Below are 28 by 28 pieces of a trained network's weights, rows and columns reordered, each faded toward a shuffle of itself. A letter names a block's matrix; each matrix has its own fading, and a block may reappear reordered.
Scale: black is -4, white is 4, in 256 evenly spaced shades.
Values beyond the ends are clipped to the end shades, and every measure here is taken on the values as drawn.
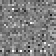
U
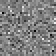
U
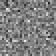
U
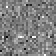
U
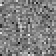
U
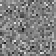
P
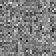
P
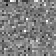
U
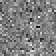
P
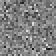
P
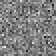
P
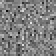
U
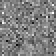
U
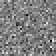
P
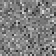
U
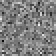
U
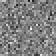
P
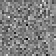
P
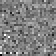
U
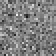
U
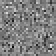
U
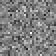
P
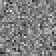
U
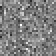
P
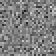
P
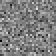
P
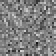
P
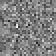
P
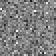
U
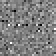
U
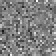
P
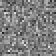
P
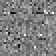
U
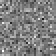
U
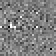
U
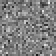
P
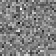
U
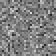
P
